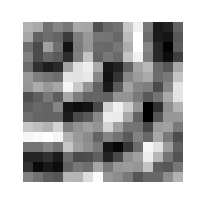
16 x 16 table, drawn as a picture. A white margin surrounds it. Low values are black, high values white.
Overall the values sit about 50% of the way up the scale. The values follow a bell shape. Concentric rings centre on the top left. No overall slope runs across the table. The halves do not mirror each other.
